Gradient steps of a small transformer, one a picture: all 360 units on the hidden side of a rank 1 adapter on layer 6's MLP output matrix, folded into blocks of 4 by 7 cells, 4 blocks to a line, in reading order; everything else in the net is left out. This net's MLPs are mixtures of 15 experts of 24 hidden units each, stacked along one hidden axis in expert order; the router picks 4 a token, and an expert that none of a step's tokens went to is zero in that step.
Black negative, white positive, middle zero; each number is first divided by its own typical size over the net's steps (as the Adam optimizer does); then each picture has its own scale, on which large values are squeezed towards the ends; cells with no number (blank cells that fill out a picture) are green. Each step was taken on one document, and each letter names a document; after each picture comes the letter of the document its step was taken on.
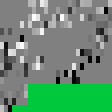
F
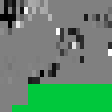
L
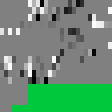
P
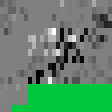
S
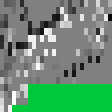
F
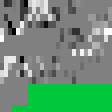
P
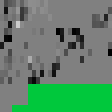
L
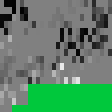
S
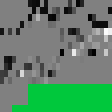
P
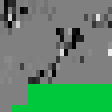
L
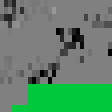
L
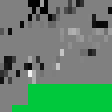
P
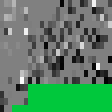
S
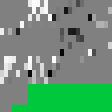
P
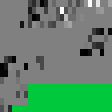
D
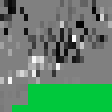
S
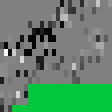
F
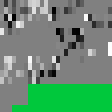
P
